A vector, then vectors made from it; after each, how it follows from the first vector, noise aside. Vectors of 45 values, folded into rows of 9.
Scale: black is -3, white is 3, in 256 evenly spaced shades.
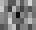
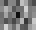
reversed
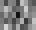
reversed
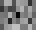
sign-scrambled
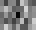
reversed
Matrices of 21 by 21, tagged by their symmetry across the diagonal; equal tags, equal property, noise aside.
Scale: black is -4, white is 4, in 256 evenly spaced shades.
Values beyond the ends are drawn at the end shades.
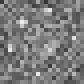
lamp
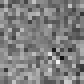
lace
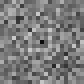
lamp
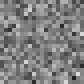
lace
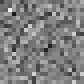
lamp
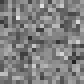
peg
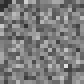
lamp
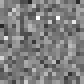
peg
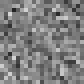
lace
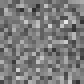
peg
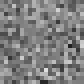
lace
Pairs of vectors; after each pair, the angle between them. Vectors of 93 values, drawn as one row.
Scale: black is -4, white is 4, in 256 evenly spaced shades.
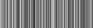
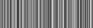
partly aligned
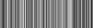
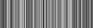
nearly parallel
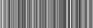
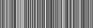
partly opposed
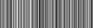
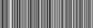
partly opposed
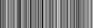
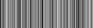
nearly parallel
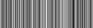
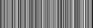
partly opposed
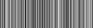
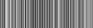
nearly parallel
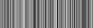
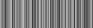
partly aligned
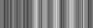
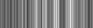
nearly parallel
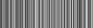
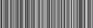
nearly parallel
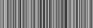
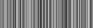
nearly parallel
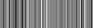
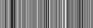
orthogonal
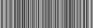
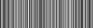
nearly opposite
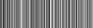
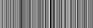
nearly opposite
